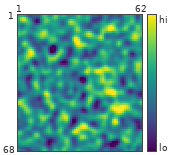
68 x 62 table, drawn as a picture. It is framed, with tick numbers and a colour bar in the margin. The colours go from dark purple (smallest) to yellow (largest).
The halves do not mirror each other. The values follow a bell shape. No seam splits the table. The texture is blotchy.
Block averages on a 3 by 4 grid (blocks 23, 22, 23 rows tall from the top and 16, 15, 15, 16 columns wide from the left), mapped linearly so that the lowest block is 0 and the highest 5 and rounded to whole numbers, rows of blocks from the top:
3323 | 1053 | 1122
